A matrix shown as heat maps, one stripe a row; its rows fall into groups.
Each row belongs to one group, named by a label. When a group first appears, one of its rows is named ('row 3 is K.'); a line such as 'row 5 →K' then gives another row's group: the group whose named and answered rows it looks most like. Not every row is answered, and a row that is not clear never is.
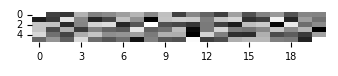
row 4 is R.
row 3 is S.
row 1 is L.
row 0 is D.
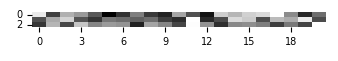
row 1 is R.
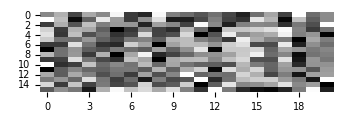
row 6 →L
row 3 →S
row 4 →S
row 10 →D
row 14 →S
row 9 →L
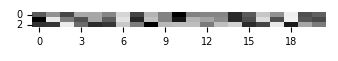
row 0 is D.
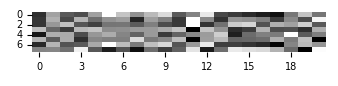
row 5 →S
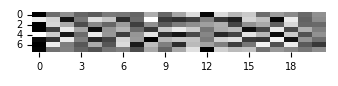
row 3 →L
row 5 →L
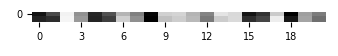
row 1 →L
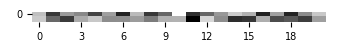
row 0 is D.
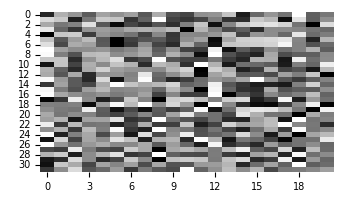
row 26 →R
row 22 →S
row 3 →D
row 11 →R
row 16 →R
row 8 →R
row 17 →L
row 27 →L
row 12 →S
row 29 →L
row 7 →R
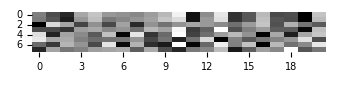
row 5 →R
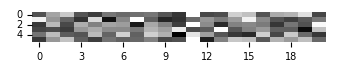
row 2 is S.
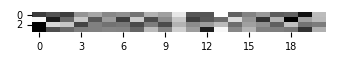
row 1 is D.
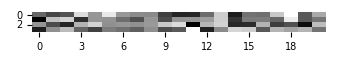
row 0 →D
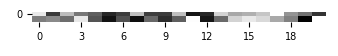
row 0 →S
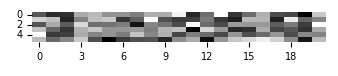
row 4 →D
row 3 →R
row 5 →S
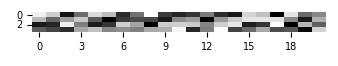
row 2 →L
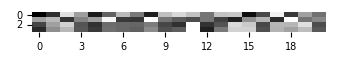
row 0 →L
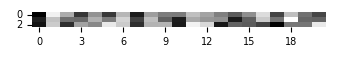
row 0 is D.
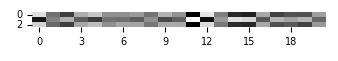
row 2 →R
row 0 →R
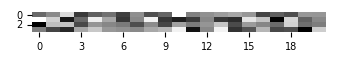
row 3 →R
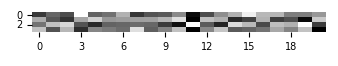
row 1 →R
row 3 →S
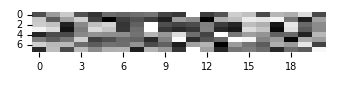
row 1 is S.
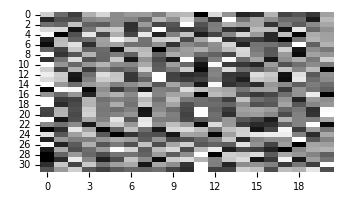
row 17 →D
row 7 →L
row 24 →S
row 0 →R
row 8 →D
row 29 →L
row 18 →D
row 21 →D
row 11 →S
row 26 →D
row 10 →R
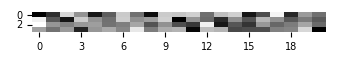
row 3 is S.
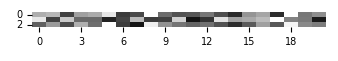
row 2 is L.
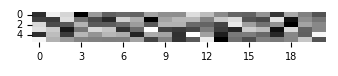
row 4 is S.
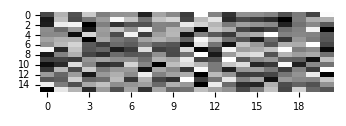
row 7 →S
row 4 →D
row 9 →R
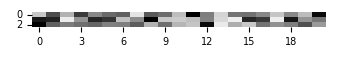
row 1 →L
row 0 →S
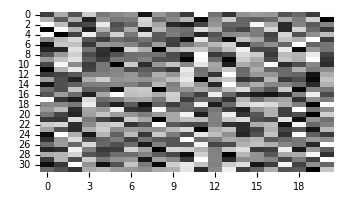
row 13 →R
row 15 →L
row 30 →L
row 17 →D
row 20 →R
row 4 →D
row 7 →L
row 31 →R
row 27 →L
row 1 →S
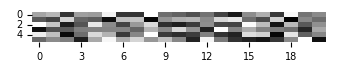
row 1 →L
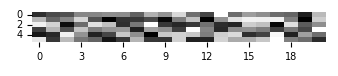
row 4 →L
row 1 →S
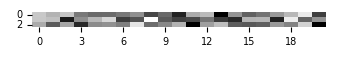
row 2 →S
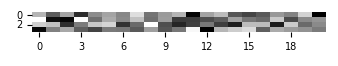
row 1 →D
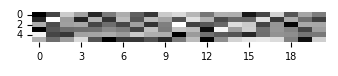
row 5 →S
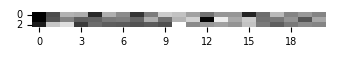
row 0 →L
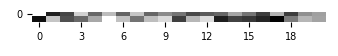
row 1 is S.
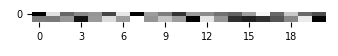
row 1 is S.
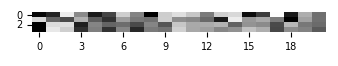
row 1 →D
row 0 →L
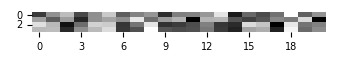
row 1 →S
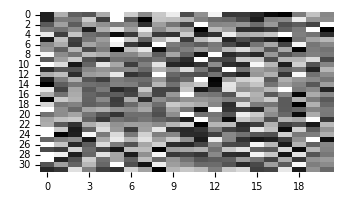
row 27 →L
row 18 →D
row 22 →R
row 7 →L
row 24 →D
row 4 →S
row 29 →D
